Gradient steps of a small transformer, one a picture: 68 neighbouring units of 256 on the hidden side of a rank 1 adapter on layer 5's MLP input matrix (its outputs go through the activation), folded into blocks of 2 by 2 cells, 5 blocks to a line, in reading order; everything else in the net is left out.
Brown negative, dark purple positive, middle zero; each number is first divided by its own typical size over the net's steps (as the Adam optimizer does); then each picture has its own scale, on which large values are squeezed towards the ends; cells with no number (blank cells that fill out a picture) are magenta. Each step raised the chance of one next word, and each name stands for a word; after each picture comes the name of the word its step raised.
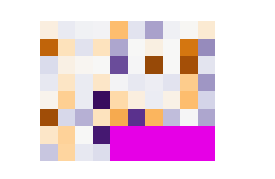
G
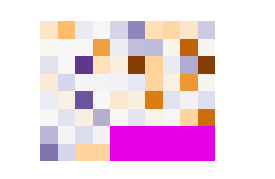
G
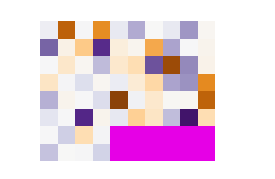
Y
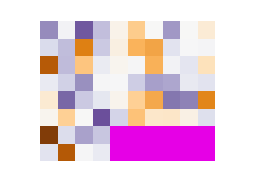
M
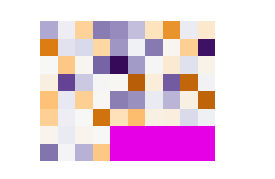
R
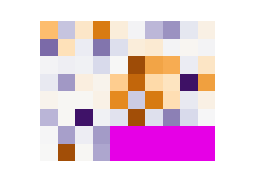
Y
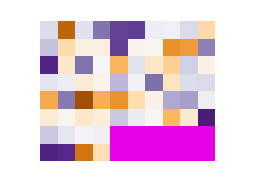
M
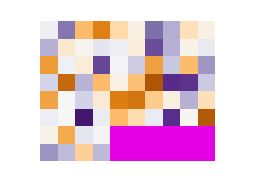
R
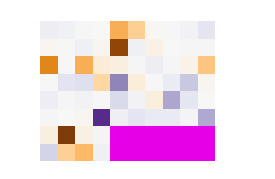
M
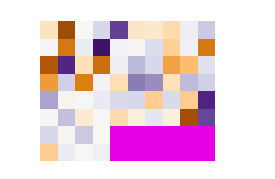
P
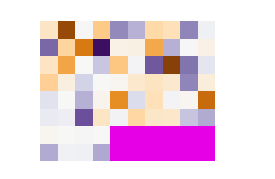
Y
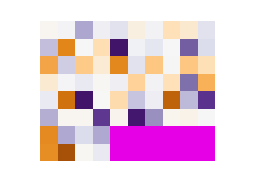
R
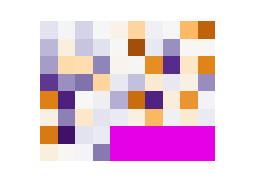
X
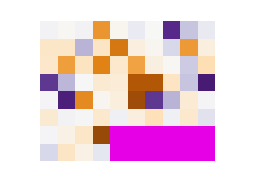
X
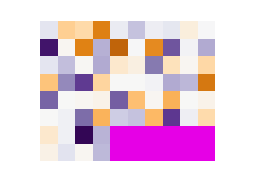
R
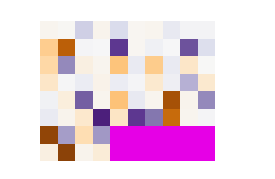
R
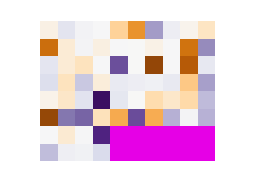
G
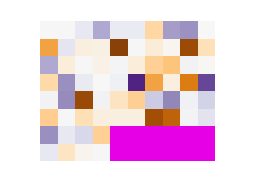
X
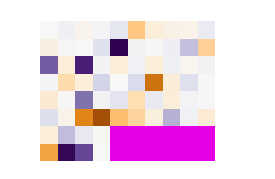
M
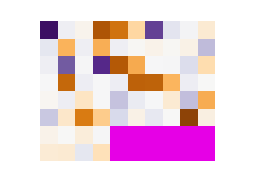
P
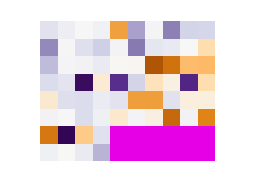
Y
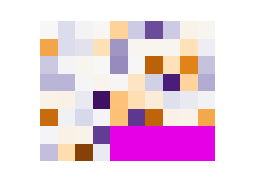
G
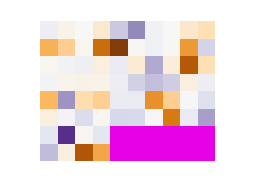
M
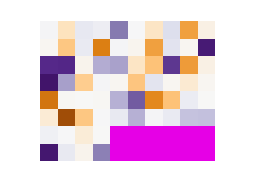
G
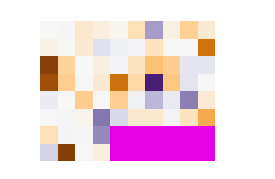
M
